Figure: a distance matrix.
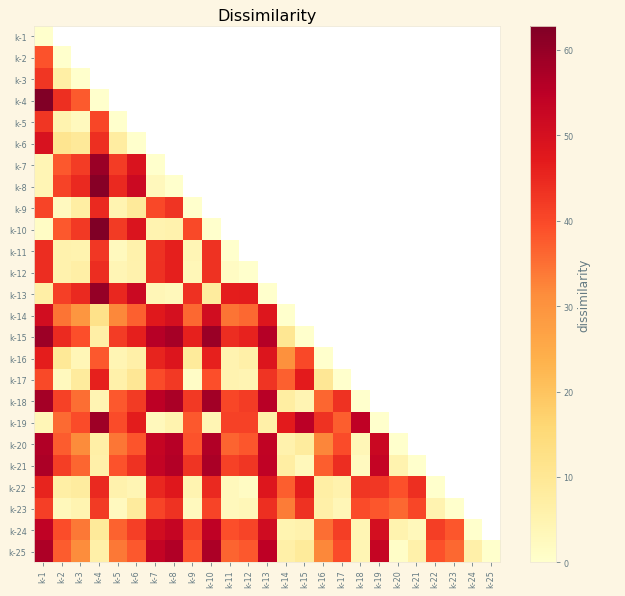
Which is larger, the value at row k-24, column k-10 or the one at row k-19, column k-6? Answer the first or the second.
the first
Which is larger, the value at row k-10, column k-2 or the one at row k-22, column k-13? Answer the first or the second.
the second
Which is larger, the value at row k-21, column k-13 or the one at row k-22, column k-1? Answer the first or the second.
the first
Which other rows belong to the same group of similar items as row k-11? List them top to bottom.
k-2, k-3, k-5, k-6, k-9, k-12, k-16, k-17, k-22, k-23
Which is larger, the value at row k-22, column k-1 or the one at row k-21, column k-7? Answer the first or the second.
the second
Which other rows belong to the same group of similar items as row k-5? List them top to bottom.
k-2, k-3, k-6, k-9, k-11, k-12, k-16, k-17, k-22, k-23
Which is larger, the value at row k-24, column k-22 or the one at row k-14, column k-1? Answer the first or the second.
the second
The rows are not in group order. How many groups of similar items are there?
3
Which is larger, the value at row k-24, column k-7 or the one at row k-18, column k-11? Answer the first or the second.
the first
